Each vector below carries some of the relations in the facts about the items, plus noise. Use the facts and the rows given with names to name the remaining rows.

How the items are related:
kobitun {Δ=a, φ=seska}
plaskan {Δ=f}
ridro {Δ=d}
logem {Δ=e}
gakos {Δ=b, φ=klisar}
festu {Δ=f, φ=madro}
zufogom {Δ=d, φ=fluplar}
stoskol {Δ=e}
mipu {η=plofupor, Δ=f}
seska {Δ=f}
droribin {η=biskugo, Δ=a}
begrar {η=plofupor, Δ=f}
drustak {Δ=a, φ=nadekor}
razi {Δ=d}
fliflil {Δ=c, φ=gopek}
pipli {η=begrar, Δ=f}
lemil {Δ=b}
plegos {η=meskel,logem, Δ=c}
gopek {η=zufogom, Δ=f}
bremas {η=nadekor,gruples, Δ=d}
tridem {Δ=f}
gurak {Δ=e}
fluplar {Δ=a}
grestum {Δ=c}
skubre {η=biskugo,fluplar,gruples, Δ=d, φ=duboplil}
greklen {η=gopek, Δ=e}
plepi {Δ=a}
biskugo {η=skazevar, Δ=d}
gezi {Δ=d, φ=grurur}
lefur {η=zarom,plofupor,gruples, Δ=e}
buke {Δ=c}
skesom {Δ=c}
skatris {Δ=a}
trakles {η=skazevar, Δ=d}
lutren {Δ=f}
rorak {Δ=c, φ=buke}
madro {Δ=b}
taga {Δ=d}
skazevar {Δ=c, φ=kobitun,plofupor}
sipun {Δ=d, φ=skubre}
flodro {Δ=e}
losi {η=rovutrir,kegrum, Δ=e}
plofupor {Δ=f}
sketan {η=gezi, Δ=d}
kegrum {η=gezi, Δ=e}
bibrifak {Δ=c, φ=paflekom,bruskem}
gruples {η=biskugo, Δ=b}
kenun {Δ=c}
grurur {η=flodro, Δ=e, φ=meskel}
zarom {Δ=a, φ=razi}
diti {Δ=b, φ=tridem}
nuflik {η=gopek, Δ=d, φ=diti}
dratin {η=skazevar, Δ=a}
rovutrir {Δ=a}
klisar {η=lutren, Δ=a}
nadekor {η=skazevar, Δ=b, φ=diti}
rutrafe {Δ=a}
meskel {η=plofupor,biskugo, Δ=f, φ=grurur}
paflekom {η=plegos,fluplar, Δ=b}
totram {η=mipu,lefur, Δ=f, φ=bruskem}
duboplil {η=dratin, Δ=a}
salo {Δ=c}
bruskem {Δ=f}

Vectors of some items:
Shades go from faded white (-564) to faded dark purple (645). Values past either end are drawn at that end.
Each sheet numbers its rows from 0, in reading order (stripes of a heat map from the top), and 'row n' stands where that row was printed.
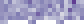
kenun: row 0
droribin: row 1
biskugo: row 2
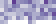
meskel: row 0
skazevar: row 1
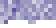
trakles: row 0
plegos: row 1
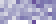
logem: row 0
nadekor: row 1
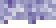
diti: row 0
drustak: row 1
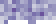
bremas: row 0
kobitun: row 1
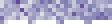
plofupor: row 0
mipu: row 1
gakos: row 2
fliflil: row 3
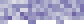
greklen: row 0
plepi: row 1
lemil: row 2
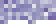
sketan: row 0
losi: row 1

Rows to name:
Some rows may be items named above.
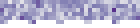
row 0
grurur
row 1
diti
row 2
gruples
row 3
gopek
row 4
flodro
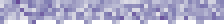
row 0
plofupor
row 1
dratin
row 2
lefur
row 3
lefur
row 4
greklen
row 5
losi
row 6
festu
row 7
bibrifak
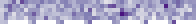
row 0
totram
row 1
tridem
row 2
lemil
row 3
nuflik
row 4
klisar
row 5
paflekom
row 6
diti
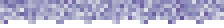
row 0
nadekor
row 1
plaskan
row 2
fluplar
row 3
plegos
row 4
bruskem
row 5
duboplil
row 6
zarom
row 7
fluplar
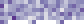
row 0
rovutrir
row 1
skubre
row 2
duboplil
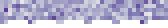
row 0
zufogom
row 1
kegrum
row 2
seska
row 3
logem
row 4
madro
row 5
gezi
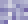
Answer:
sipun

